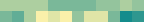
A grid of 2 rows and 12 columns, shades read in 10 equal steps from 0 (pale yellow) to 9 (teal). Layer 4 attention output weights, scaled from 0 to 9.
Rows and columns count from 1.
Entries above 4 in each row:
4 5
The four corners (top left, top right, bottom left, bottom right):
3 4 5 8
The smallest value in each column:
3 3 3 0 1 0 4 1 1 4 3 4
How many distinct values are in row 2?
8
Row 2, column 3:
3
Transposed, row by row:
3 5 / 3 6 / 3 3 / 3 0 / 5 1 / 5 0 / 5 4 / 5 1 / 4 1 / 4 5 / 3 9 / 4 8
